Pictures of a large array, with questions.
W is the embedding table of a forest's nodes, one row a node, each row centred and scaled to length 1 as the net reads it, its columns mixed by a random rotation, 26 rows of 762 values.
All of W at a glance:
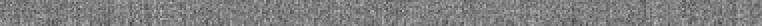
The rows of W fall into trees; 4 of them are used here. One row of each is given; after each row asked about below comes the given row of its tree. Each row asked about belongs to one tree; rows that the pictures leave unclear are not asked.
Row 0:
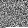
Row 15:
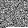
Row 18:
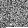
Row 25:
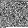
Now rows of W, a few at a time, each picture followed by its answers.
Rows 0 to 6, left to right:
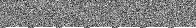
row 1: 15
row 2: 18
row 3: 0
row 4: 15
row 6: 25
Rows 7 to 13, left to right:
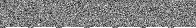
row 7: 15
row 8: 18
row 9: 25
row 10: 0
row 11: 0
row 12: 0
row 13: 25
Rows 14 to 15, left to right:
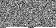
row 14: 25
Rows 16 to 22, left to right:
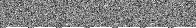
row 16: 15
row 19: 0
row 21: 18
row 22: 25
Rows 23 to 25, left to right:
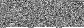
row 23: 18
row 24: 18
